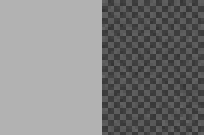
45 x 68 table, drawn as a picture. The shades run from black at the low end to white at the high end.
The table splits into one row of 2 panels. Panel 1,1: high, flat. Panel 1,2: low, checkered.
